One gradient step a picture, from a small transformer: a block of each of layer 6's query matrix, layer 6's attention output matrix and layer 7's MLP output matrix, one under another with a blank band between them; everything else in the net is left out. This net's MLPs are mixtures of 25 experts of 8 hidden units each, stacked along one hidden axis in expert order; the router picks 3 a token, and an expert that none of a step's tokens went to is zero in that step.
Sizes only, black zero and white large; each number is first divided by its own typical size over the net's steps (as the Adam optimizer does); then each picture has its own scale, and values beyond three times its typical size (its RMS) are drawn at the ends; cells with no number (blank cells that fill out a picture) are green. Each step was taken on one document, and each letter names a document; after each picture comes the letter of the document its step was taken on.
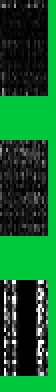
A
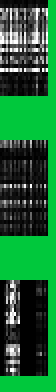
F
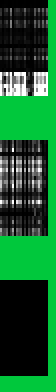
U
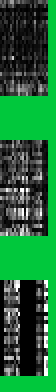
U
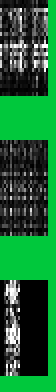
F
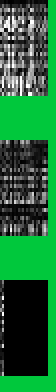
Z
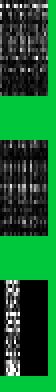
F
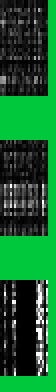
A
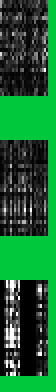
F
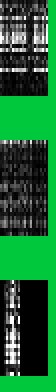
F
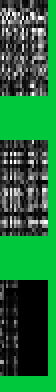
Z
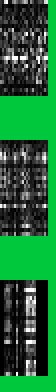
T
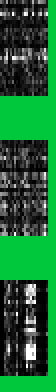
T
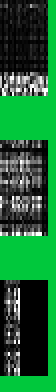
U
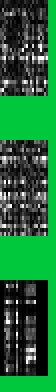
T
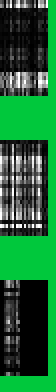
U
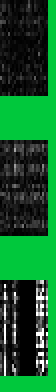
A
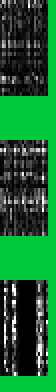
A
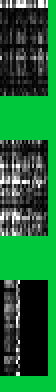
U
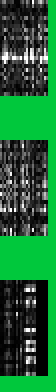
T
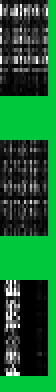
F
